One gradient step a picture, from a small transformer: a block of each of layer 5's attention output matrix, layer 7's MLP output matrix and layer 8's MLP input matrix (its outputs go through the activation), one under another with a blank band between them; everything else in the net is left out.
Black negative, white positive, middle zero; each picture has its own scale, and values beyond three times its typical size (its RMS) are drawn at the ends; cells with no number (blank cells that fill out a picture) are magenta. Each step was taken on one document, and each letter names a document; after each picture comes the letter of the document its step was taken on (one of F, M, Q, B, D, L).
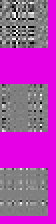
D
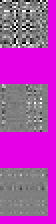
D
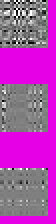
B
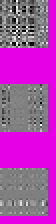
D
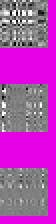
B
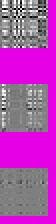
B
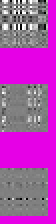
B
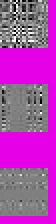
D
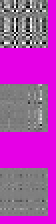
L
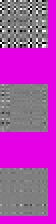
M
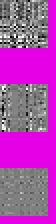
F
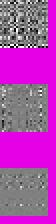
F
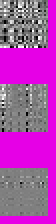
F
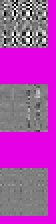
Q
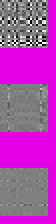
Q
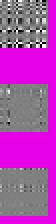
M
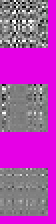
B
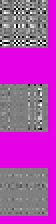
L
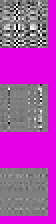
L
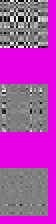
F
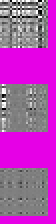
B
